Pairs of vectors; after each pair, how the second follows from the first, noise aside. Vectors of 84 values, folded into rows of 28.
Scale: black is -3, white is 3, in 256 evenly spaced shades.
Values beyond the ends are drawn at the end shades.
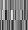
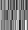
wrapped around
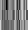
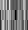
wrapped around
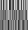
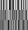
copied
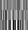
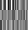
wrapped around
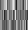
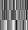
wrapped around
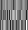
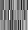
wrapped around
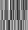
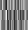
wrapped around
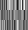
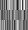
copied
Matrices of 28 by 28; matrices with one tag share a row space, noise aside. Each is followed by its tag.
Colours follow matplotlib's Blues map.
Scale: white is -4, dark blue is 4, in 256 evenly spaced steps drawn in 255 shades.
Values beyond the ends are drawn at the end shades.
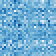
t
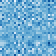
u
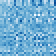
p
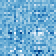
p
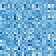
u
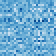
p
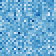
u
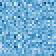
u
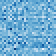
t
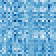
t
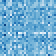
t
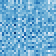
u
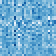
u
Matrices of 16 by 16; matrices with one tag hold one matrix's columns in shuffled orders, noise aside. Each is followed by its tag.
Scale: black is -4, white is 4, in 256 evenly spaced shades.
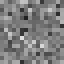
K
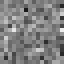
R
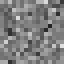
K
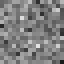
K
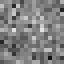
R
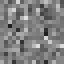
K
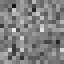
R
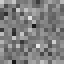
K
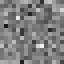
K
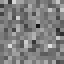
K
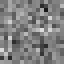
R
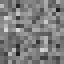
R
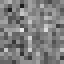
R
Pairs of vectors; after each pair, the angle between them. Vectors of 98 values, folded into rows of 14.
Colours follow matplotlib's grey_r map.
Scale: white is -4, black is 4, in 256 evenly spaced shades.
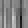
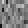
orthogonal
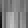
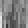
nearly opposite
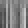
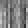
nearly opposite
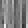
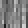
nearly opposite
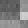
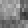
nearly opposite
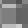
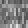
partly aligned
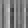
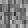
partly opposed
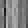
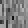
partly opposed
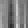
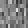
orthogonal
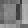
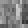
nearly opposite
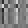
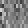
partly opposed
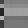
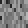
orthogonal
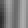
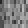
partly aligned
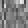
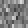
partly aligned
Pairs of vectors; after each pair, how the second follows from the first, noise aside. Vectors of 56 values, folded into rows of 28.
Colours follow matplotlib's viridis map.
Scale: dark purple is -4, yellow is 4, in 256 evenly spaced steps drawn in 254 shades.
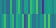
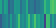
shuffled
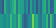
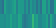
shrunk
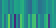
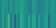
shrunk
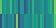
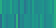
shrunk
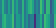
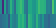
shuffled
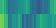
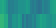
shrunk
